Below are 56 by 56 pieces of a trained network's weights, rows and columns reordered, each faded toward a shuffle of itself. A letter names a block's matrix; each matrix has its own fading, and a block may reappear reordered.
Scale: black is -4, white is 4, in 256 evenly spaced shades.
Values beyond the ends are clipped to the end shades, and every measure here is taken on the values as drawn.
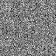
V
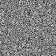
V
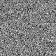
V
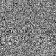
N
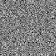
N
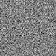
N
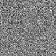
N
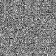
N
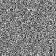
N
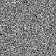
N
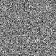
V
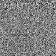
N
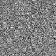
N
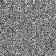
V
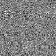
N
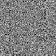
N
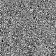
V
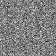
V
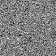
V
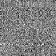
N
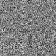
N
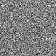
N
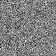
V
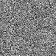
V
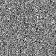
V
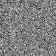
V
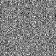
N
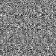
N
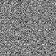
N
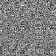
N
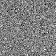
V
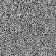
N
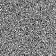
V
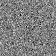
V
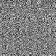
N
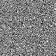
V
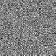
N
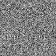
N
